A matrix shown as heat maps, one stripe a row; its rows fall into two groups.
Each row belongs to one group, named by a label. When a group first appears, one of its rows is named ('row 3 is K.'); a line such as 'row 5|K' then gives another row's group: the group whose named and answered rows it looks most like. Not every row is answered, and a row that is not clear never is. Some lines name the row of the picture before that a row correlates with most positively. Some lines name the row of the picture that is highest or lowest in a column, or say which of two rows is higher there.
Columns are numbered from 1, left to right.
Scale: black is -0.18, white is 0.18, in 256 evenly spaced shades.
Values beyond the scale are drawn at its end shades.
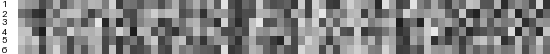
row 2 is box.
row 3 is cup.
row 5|cup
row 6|cup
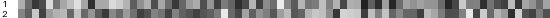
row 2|cup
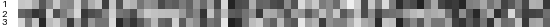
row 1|cup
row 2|box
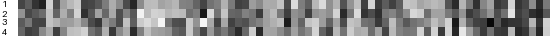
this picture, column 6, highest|3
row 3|box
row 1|box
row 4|box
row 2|box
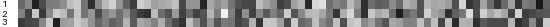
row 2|cup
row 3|box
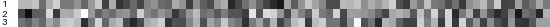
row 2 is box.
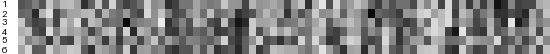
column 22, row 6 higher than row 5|No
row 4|box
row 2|box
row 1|box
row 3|box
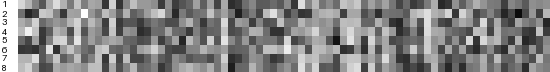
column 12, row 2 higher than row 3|No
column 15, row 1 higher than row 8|No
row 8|cup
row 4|cup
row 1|cup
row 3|cup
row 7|cup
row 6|box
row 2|box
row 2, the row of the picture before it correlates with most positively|2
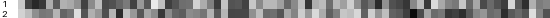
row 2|cup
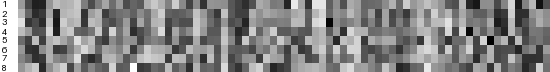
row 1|box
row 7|box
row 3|box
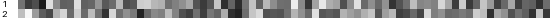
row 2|cup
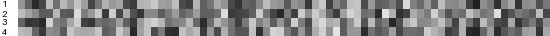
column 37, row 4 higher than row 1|Yes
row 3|box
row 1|box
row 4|box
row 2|cup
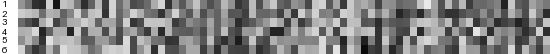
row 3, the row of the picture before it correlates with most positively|3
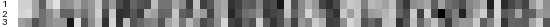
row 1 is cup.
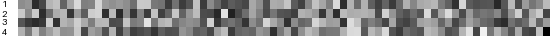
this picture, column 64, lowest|2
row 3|box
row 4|cup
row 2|cup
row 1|box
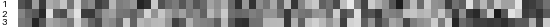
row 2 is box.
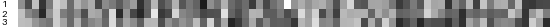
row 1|cup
